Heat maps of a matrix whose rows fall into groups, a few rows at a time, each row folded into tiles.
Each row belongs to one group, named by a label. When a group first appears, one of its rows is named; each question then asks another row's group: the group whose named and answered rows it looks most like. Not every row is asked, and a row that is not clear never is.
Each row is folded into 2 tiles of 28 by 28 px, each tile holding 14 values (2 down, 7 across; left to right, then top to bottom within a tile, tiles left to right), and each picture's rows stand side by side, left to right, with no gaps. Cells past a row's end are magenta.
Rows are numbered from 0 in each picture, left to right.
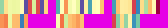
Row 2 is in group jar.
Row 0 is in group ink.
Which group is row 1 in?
ink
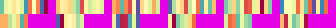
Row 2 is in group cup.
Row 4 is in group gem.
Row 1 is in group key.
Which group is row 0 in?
ink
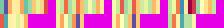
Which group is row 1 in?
gem
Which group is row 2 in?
gem
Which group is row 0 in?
jar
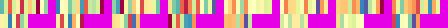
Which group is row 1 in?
ink
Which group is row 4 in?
gem
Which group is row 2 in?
gem
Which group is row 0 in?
gem
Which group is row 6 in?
jar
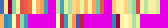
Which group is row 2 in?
key
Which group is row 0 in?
gem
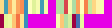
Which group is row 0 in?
jar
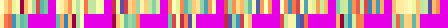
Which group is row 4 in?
jar
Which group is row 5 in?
cup
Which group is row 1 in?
key
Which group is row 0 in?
gem
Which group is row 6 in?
ink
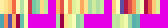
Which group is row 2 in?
cup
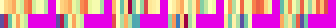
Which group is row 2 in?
cup
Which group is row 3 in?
key
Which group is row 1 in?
key
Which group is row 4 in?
cup
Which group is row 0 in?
key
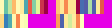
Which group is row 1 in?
jar
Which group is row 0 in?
jar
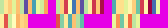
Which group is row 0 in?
ink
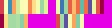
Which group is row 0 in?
cup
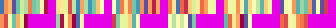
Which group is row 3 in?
cup
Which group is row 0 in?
ink
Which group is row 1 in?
key
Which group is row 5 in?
ink
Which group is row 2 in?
jar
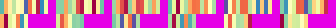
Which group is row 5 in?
jar
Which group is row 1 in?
gem
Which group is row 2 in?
key
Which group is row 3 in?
gem
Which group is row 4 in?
ink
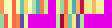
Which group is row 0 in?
key
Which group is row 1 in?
gem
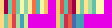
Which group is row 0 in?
cup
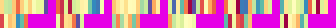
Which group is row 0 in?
cup
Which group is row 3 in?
jar
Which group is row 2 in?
key
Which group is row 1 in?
key
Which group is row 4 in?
key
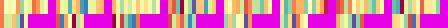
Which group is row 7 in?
gem
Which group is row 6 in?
cup
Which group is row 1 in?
jar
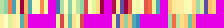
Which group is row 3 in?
key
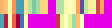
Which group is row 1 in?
jar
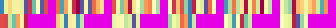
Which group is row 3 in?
key
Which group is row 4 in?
gem
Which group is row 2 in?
cup
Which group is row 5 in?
cup
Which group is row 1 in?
jar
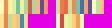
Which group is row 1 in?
ink
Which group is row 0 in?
ink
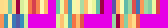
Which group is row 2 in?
ink
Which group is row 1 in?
ink
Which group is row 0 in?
cup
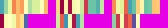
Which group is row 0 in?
jar
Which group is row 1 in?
key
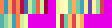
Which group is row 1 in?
ink
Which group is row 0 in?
jar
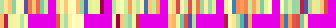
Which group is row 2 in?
ink
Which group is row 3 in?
gem
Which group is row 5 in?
jar
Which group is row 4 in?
cup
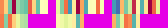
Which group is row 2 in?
gem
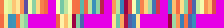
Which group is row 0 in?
jar
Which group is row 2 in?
cup
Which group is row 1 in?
jar
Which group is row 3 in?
jar
